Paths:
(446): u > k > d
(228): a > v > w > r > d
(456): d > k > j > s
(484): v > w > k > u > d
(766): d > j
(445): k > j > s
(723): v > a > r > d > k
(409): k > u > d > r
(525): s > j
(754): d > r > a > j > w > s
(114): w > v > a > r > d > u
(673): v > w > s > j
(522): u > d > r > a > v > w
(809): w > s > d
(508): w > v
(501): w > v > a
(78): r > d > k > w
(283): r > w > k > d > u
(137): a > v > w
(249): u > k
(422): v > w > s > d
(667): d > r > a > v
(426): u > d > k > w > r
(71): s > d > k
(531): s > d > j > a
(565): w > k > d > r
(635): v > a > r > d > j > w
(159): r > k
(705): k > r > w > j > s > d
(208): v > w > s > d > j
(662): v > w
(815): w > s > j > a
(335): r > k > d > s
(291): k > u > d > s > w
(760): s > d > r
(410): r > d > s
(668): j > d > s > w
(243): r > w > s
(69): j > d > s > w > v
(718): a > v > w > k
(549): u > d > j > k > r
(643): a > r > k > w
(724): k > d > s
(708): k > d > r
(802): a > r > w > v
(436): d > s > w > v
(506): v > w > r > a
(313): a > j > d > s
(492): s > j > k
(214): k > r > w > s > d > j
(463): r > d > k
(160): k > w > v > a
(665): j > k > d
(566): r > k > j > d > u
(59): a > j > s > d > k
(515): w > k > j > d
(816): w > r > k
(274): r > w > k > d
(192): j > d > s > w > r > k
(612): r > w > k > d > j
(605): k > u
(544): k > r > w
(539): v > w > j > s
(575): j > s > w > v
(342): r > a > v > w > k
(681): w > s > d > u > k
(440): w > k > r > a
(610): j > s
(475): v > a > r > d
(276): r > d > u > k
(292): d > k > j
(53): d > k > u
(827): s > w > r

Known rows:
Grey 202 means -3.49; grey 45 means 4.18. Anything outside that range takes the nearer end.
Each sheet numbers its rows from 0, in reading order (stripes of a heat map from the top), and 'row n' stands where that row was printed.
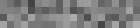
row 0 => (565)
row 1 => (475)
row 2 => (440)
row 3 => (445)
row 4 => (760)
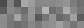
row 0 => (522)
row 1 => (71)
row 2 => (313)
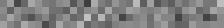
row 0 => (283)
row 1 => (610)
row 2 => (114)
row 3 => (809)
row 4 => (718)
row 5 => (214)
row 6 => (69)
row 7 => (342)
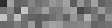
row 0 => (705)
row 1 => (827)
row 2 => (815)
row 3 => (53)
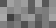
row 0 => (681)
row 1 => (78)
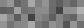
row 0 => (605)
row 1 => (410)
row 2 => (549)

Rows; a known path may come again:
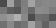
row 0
(544)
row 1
(243)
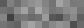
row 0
(69)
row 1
(313)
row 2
(610)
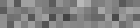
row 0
(643)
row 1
(724)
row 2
(718)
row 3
(463)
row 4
(409)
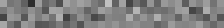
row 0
(335)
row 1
(484)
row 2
(681)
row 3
(342)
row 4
(612)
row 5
(662)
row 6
(815)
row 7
(754)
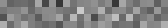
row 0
(708)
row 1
(635)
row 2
(673)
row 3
(59)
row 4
(809)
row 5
(114)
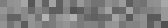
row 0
(249)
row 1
(137)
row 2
(440)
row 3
(508)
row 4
(605)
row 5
(276)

